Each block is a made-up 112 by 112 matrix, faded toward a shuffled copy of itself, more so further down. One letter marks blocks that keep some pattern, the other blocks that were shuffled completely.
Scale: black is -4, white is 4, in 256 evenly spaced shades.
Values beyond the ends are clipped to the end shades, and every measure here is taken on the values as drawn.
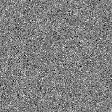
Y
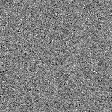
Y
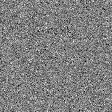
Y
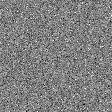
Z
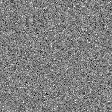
Y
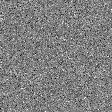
Z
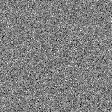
Y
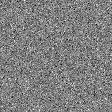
Z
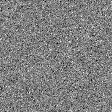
Z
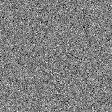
Y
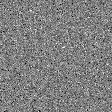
Z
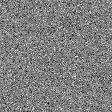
Z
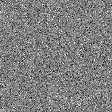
Y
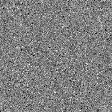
Y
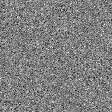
Y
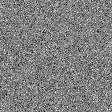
Z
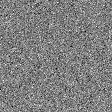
Z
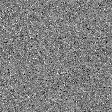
Y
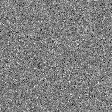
Z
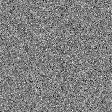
Y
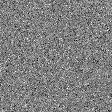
Z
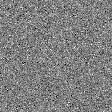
Y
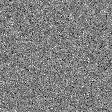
Z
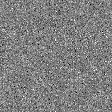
Y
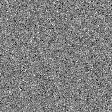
Y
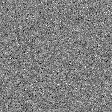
Z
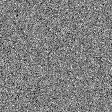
Z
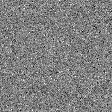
Y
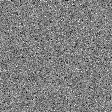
Z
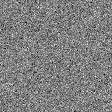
Y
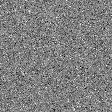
Z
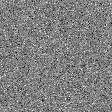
Z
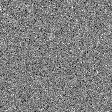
Z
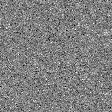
Y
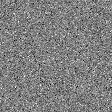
Z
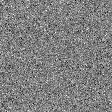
Z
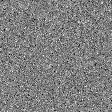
Z
